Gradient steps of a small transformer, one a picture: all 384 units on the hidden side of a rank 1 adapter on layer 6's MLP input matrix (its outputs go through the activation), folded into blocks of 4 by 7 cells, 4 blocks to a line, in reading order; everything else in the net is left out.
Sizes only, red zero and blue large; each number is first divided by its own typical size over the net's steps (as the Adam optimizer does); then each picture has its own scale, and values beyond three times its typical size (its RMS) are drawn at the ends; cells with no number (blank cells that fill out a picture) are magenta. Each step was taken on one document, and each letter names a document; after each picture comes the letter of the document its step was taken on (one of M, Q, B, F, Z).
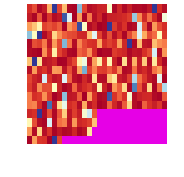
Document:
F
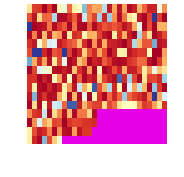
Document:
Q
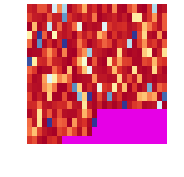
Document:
F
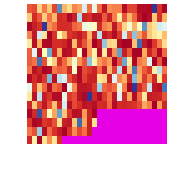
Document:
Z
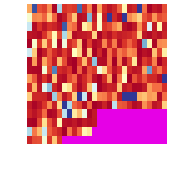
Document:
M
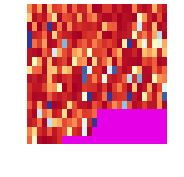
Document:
F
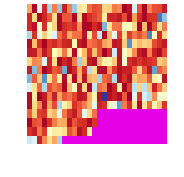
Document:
Z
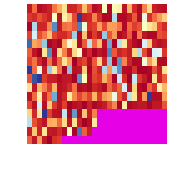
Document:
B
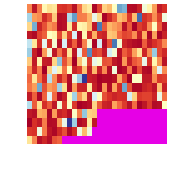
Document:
B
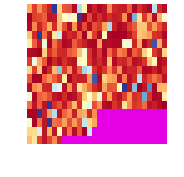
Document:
F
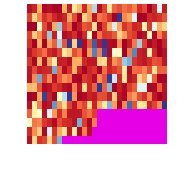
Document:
Z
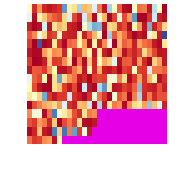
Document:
Z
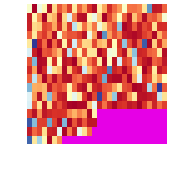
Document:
B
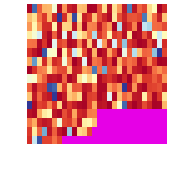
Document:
B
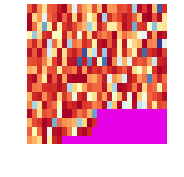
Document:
Z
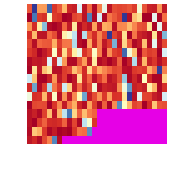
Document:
M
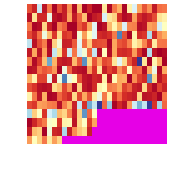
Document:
Z
